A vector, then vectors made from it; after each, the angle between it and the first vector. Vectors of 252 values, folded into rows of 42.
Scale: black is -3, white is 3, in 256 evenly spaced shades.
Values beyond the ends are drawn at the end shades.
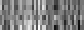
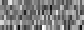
orthogonal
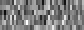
orthogonal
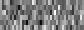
orthogonal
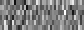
orthogonal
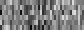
partly opposed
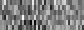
partly opposed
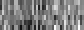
nearly opposite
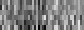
nearly opposite
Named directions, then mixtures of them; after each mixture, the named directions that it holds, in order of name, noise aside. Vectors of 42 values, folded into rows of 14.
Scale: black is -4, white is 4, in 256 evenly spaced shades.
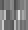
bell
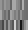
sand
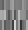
bell, sand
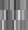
bell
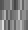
bell, sand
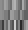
sand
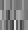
bell, sand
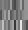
sand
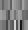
bell, sand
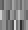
bell, sand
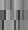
bell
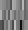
sand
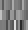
bell, sand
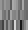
sand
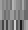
sand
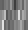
bell, sand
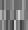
bell, sand
